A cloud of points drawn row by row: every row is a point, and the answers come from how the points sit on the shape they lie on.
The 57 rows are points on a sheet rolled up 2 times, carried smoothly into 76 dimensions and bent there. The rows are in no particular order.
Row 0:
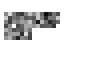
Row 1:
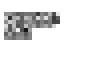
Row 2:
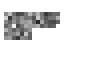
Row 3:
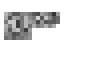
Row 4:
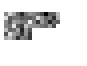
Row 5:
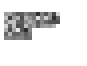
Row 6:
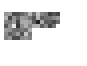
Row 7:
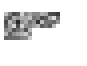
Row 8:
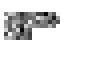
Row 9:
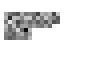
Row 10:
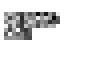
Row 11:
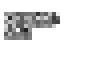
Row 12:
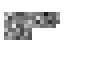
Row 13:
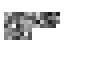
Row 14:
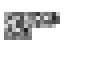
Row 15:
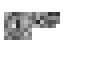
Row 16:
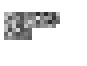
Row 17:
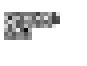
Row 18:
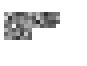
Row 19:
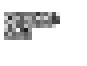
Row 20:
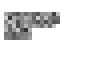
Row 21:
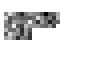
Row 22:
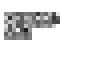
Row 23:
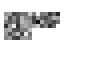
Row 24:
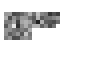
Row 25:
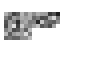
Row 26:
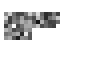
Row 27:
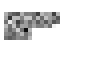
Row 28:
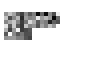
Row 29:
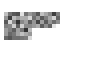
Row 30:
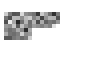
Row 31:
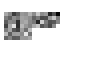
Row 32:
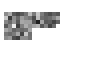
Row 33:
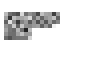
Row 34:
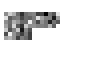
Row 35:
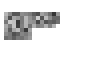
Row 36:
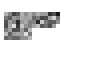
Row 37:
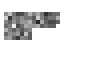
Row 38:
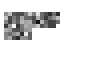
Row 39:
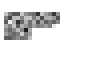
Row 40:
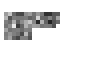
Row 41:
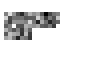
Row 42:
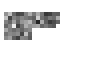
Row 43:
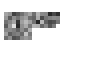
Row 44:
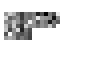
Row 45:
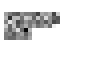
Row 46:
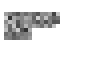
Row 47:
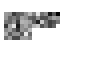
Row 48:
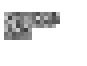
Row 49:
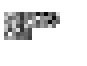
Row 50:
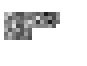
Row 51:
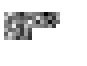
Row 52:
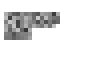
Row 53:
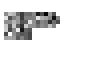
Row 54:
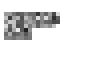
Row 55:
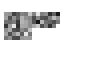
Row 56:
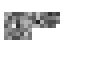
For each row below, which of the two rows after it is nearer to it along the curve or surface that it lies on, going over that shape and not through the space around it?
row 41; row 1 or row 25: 25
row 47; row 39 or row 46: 39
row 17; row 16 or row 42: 16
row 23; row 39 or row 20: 39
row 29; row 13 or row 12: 13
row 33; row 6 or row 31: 31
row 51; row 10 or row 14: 10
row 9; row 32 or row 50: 50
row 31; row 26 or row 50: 26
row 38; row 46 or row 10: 10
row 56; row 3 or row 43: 43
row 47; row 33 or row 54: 33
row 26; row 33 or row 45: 33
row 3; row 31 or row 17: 17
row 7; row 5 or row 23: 23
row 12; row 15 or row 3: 15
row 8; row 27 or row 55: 55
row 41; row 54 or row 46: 54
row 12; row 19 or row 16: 16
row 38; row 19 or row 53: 53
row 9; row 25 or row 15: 25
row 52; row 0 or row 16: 16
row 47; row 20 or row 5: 5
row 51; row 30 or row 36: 36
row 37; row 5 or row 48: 5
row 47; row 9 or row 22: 9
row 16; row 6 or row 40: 40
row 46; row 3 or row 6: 3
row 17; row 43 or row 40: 40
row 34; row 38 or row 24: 38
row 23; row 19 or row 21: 21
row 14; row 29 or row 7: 29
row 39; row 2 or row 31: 31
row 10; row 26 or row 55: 26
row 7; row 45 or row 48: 45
